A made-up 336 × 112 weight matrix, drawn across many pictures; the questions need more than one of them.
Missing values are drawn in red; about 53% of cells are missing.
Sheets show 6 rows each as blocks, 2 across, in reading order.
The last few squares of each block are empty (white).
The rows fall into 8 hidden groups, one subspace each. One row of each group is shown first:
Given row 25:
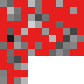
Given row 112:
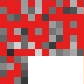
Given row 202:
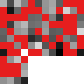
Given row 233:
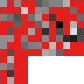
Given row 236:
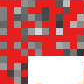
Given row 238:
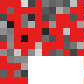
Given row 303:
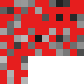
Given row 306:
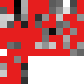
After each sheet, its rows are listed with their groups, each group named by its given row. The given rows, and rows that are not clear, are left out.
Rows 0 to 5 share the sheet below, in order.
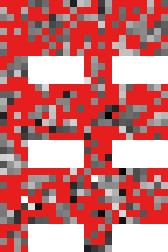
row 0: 233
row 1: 306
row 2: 238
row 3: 112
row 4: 303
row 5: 233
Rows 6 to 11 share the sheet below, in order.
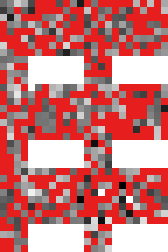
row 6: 303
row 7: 303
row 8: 306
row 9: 112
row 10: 25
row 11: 112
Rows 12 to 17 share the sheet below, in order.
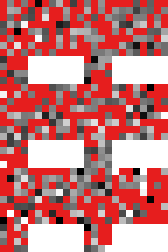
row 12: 303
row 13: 233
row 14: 112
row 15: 25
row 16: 202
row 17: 202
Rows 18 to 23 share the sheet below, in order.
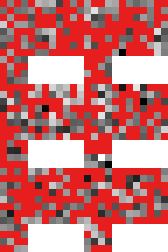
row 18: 202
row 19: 233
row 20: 303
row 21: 202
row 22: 25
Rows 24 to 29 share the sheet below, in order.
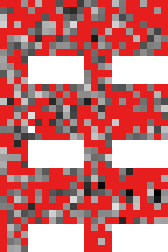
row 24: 303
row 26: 236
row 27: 112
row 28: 233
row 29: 303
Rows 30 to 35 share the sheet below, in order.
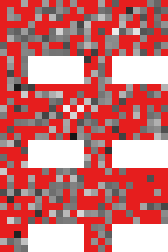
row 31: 306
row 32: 112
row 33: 238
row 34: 112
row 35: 306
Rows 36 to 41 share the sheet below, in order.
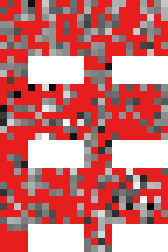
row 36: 306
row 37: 303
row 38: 306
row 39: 236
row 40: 306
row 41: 236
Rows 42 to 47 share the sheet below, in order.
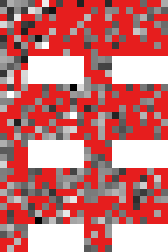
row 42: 303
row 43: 238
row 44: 233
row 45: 306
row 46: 233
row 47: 303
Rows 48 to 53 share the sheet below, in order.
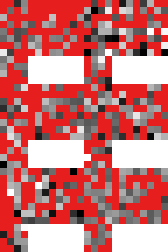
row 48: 306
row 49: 202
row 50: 112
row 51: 238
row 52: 25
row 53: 25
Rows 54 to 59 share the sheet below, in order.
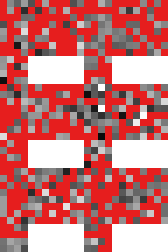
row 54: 112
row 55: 306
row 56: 306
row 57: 112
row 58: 25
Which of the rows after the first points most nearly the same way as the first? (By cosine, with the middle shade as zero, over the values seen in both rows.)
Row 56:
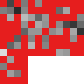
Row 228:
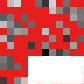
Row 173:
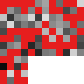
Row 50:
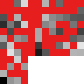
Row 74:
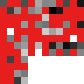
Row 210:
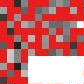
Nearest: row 74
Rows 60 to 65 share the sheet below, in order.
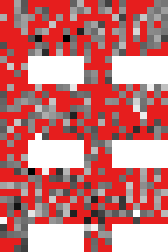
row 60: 25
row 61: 238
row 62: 233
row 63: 25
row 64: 306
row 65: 112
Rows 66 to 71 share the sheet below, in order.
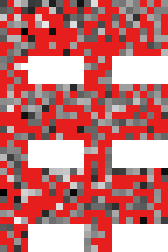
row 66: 303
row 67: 238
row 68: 25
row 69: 25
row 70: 303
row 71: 202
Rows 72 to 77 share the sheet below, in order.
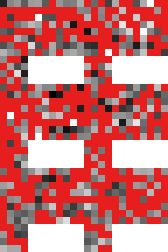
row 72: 236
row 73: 25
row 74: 233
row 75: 303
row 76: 303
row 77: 306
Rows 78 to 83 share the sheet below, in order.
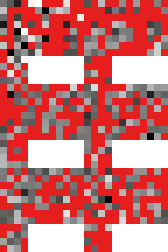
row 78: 202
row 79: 112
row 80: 233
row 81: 238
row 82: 233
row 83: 112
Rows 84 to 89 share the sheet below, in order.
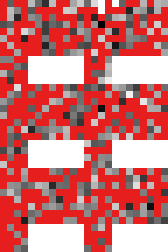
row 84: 303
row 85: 306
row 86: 238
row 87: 306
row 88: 25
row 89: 236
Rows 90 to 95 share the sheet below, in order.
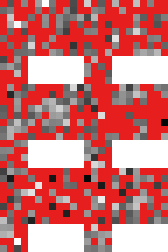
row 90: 306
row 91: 303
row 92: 233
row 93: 233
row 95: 303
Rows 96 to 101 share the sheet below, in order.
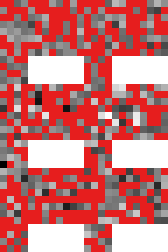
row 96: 25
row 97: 112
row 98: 112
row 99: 303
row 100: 25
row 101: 238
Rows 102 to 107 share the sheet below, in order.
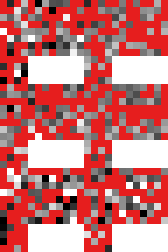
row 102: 233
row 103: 238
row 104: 238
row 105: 238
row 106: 306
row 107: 238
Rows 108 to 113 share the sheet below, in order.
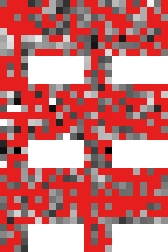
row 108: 25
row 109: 25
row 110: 238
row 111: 303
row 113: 306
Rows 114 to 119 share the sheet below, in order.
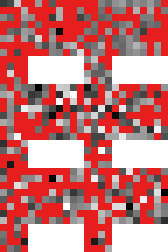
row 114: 236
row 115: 233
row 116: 303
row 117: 112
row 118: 236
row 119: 236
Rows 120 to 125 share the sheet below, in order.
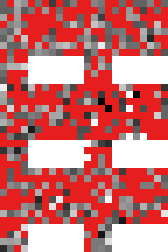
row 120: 303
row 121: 236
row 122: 238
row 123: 306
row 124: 112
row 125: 112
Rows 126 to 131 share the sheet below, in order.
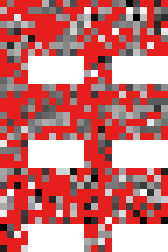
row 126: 303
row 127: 236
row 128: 202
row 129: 236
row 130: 202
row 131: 202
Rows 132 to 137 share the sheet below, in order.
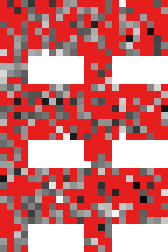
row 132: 306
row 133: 202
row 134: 238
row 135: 112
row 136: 236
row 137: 236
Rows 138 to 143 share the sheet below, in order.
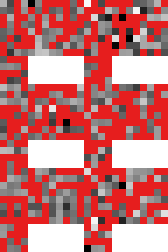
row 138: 306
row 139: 236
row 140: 25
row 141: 202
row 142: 25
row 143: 112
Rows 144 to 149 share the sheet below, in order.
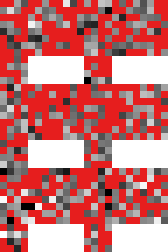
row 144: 25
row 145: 112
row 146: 238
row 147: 236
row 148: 238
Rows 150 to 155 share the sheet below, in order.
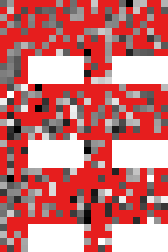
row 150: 202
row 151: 306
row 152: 233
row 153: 238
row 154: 233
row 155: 202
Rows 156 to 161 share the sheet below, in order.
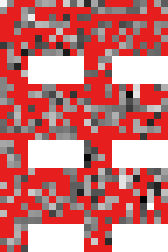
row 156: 238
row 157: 238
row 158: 303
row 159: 306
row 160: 112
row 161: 236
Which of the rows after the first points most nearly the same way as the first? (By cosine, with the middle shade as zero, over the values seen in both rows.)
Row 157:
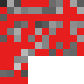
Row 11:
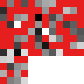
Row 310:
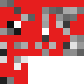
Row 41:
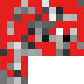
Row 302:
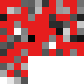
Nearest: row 41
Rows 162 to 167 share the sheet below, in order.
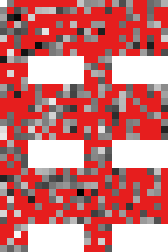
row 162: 238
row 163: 233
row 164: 306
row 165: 112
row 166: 112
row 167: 202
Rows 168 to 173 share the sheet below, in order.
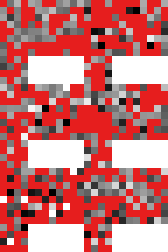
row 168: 238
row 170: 25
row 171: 238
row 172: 25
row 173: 238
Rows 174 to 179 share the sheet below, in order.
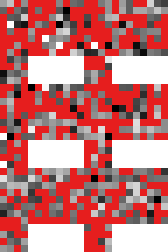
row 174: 202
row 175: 202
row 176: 306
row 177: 25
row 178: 303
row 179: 233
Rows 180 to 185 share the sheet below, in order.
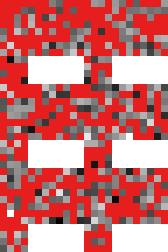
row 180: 112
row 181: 233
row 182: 236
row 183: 306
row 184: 202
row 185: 306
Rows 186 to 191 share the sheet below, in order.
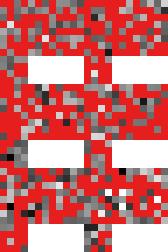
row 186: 202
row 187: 238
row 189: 238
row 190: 236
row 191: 303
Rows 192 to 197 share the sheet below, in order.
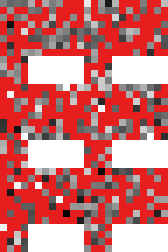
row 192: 25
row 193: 238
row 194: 25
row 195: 238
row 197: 112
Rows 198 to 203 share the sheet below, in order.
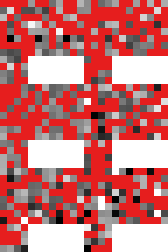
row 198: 25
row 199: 303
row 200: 306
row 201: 233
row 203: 306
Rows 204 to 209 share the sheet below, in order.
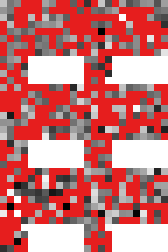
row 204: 238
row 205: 236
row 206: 233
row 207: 25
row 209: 25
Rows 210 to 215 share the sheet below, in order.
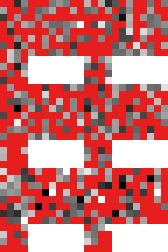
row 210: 112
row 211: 112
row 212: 306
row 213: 303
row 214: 25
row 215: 236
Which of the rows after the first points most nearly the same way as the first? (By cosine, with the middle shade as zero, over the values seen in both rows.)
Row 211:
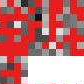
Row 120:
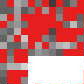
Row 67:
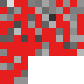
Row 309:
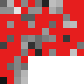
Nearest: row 309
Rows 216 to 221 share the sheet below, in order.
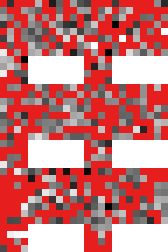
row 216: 306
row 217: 25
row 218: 112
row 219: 25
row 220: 303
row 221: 238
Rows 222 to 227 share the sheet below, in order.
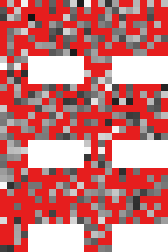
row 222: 238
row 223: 238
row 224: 303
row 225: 238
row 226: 233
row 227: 303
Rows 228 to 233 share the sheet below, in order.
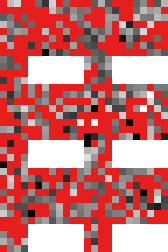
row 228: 306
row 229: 25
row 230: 233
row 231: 202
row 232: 236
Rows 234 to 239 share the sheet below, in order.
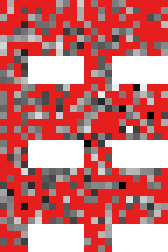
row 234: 202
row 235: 236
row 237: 202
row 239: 112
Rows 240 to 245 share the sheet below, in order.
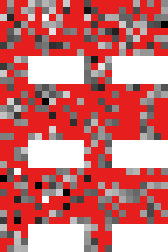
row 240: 238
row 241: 112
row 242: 238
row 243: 306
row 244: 112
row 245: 236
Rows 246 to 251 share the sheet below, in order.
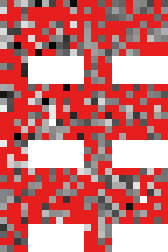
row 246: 233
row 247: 25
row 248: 303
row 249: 303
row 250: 202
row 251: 236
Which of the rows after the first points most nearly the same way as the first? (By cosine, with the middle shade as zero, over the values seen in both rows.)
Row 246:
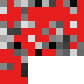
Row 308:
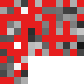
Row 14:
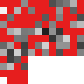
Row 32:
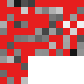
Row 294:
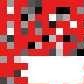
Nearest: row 294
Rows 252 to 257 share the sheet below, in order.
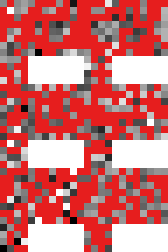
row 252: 233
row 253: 238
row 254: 233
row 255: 236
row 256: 233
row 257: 112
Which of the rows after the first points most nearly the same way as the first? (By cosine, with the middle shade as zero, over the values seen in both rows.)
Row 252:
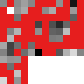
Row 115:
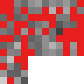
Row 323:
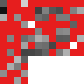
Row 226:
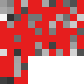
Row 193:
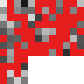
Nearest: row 115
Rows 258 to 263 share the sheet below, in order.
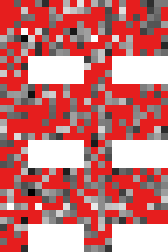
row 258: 303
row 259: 25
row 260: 303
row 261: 112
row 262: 25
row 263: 25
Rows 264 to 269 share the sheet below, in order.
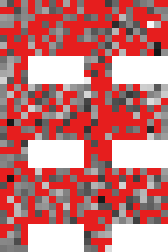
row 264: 306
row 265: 112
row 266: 25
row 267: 303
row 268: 233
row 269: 236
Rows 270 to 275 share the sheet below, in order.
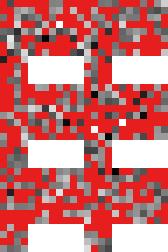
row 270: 202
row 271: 202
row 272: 25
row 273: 25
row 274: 202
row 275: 306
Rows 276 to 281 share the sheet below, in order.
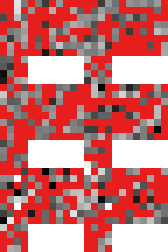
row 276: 306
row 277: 238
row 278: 236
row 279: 112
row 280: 306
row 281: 238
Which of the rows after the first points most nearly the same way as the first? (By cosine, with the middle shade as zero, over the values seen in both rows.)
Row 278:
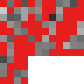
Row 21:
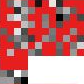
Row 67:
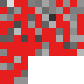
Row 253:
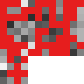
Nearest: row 67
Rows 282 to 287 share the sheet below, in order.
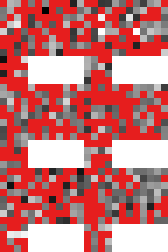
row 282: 306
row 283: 238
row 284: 303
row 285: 233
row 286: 303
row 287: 236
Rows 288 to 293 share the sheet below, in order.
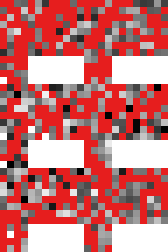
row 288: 233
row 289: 303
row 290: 306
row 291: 25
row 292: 303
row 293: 202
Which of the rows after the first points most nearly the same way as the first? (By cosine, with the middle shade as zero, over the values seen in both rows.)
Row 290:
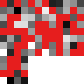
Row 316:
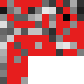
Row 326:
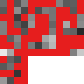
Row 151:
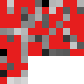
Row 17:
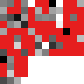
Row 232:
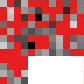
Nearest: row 316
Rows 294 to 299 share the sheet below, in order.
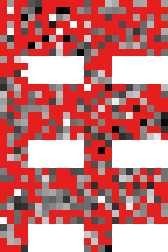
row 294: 236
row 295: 306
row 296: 236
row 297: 238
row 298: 306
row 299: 236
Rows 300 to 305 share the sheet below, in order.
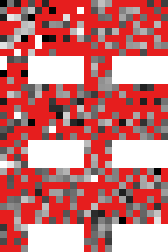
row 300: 238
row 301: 303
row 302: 233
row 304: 202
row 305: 233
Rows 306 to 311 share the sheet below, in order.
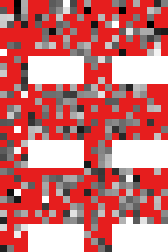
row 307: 112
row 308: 112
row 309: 306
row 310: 112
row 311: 306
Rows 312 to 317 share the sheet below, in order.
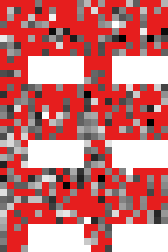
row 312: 238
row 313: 25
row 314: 112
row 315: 236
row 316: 303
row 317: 306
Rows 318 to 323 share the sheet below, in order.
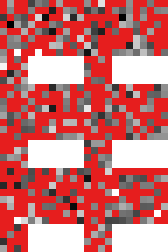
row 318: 238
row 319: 112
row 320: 25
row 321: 306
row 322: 238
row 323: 112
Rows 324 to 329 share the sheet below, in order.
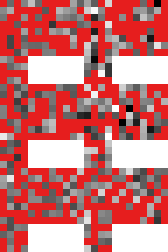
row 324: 25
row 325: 233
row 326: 202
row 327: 25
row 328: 233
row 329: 306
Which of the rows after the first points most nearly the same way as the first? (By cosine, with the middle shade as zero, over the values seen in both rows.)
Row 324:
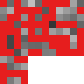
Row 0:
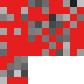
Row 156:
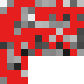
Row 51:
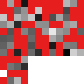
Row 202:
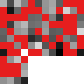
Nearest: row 51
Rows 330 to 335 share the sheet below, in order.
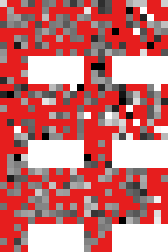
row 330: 112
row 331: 303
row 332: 233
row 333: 25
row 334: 233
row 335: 233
